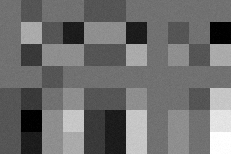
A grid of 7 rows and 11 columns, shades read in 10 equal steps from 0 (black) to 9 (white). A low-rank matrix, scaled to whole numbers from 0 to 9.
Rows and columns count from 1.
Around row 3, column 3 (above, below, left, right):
3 3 2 5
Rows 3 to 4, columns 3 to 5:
5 5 3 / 3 4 4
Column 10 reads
4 4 3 4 3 4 4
